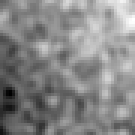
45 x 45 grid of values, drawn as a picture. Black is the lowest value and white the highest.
No row or column stands out. The ninth with the highest average is the top right. No regular stripes run through it. The texture is blotchy. The histogram is bell-shaped. The bottom left is the ninth with the lowest average. There are no lone odd cells. There is an overall slope up to the top right.
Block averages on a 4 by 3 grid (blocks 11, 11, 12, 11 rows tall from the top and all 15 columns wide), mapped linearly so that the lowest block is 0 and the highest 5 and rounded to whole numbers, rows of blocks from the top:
235
134
023
022
